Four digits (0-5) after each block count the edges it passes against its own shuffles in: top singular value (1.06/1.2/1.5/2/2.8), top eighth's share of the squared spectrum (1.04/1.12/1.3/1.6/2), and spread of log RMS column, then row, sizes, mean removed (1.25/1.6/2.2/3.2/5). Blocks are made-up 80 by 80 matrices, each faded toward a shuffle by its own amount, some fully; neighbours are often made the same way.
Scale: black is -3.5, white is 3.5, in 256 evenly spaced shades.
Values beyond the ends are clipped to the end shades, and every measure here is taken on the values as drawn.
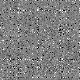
2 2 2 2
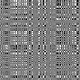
5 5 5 4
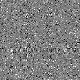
4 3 1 1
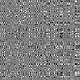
5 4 3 3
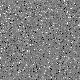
0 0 0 0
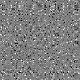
4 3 2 2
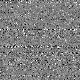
2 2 0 3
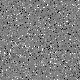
2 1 0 0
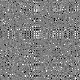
4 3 2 2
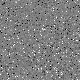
0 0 0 0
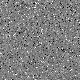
0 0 0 0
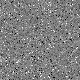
0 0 0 0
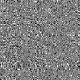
4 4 2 2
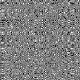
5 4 2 2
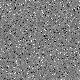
1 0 0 0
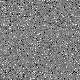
3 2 1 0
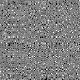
4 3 2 2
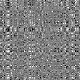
5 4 3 3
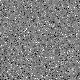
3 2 0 0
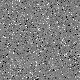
0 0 0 0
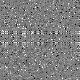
4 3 1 2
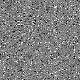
3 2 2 1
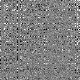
2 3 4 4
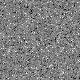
0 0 0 0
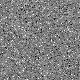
0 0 0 0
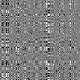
5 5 4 3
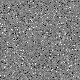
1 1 0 0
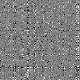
4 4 3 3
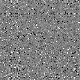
3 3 2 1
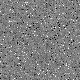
1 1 0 0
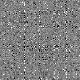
4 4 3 2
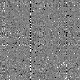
4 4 2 1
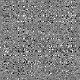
4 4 3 3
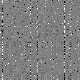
4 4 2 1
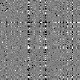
5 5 3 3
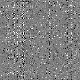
4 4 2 2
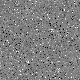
0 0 0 0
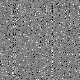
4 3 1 1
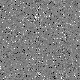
2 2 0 0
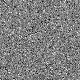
2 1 0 0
